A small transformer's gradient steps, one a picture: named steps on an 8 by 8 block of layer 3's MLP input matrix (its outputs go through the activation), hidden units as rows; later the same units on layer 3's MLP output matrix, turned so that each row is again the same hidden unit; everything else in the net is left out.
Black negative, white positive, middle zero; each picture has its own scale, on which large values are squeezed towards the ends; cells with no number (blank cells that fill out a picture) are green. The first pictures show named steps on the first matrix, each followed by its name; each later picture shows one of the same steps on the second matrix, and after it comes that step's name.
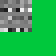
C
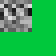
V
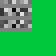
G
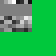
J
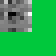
V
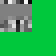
J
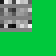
G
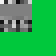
J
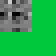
V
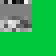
J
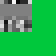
J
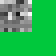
V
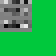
G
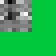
V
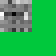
V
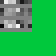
G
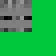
C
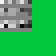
G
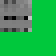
C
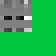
C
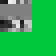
J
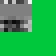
J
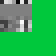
J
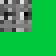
V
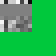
J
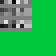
G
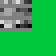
G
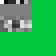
J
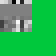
J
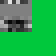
J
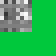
V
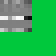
C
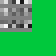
G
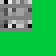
G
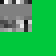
J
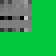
C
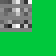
G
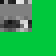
J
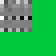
C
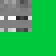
C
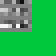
G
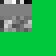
J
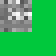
V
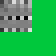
C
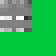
C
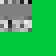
J
